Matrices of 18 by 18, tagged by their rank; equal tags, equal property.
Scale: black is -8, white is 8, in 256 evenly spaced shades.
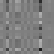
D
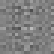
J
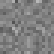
J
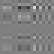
D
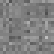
J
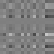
D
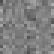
J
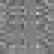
J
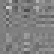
J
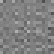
J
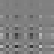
D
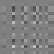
D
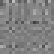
J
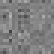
J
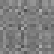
J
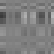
D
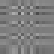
D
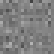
J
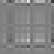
D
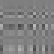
D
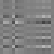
D
